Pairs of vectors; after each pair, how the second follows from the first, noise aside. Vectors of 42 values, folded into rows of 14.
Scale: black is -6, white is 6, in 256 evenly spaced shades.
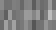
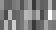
scaled up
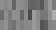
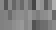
shuffled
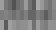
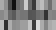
scaled up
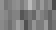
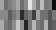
scaled up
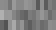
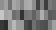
scaled up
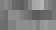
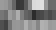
scaled up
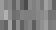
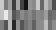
scaled up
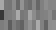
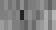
shuffled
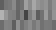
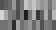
scaled up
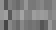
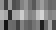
scaled up
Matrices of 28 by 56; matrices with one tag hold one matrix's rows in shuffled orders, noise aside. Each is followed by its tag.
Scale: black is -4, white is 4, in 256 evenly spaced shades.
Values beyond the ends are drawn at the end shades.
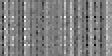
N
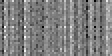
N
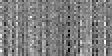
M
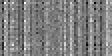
N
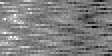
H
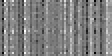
N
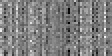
M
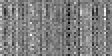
M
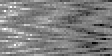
H
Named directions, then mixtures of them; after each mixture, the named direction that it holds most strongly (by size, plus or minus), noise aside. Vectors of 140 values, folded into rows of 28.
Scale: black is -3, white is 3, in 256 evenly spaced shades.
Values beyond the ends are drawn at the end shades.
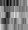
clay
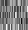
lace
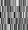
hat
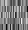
lace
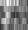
clay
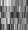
clay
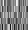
hat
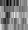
clay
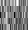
hat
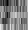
clay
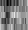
clay
